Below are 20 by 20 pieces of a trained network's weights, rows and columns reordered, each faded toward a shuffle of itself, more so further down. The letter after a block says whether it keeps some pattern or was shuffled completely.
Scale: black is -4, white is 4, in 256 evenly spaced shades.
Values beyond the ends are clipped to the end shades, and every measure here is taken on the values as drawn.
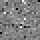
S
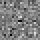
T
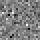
S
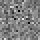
T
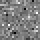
S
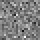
S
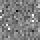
T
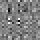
T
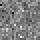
S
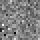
S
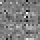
T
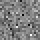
S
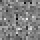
T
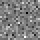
S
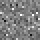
S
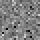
S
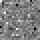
S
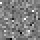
S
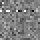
T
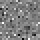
S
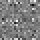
T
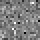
S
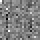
T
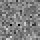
T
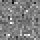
S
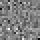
T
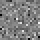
S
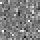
S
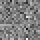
T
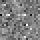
T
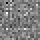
T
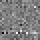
T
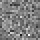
T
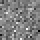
S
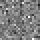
S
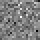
S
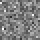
S
